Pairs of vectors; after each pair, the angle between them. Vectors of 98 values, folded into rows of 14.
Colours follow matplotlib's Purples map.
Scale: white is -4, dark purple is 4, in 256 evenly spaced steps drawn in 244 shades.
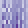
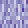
orthogonal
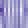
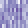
partly opposed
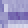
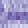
nearly parallel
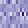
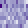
orthogonal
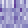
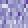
orthogonal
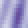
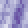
nearly parallel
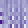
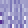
nearly parallel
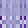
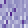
partly opposed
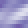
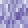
partly opposed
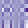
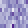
orthogonal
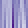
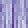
nearly parallel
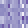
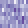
partly aligned
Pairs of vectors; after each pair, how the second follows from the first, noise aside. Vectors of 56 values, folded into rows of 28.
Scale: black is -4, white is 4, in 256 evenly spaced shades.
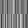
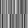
wrapped around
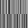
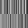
wrapped around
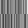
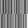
wrapped around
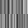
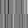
partly zeroed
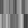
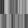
reversed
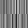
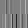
partly zeroed
